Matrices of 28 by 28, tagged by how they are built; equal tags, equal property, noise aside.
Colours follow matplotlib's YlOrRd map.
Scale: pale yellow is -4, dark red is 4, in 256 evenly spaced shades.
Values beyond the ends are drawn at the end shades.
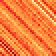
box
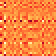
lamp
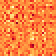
lamp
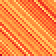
box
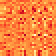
lamp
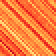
box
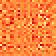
lamp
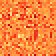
lamp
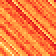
box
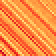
box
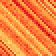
box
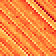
box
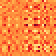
lamp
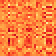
lamp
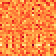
lamp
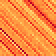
box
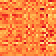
lamp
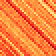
box
